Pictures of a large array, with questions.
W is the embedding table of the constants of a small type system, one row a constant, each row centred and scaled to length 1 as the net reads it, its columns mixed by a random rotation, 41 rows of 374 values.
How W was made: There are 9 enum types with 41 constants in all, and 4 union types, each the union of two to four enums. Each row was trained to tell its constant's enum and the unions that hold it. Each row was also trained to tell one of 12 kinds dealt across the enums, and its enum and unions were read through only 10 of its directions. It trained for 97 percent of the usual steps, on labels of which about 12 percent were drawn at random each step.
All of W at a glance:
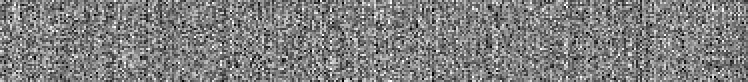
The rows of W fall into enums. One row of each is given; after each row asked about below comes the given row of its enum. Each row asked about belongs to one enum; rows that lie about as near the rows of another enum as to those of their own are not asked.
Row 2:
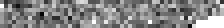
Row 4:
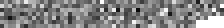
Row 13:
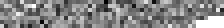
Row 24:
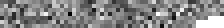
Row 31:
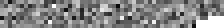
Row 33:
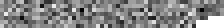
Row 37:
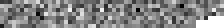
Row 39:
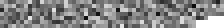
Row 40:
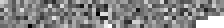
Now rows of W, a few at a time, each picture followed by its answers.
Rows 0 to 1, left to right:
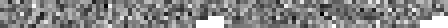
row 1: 39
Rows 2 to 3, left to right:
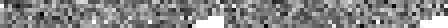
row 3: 4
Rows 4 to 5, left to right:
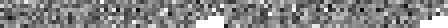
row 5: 37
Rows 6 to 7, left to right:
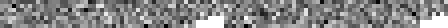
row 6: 13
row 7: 37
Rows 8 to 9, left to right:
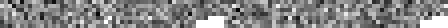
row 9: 37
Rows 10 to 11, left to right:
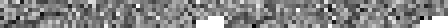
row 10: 40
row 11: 40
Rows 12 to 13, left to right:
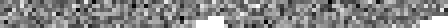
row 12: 13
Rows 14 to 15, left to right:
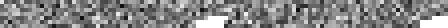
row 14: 33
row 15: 37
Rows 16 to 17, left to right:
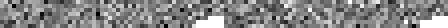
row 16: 40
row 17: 39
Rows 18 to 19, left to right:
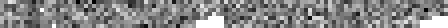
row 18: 13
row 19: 33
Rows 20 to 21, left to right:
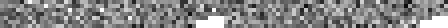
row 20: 2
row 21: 2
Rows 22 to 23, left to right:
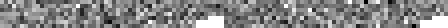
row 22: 33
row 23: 39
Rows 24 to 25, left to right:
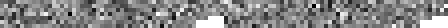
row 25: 40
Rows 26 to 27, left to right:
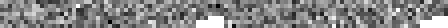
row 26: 33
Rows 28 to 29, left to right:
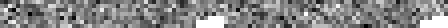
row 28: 37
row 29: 2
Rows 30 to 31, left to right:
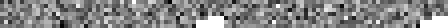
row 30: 31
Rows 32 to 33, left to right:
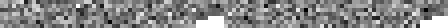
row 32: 33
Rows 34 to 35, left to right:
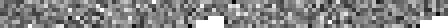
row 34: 2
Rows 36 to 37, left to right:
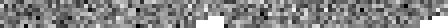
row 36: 4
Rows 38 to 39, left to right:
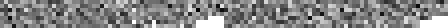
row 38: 4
